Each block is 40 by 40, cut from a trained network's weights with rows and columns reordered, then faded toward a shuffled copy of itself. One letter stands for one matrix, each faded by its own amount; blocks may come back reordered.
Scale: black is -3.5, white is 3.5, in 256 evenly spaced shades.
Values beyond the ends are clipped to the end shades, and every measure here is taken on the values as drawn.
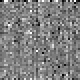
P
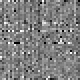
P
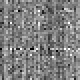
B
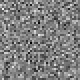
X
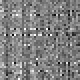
B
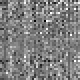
P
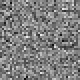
X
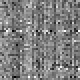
B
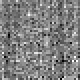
B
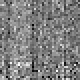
B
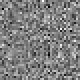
X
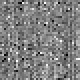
P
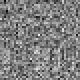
X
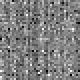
P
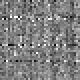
B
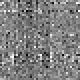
P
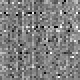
P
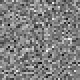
X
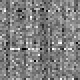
B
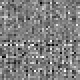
P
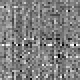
B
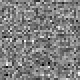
X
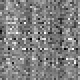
B
